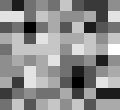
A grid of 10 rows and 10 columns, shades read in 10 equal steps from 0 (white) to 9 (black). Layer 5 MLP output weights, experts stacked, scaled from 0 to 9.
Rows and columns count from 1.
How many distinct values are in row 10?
5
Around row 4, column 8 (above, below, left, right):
8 2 3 4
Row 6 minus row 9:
-3 -2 0 -2 -4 2 -2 1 0 -4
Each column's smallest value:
1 1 1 1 1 2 1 2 1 0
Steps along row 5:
down same same same up down up up down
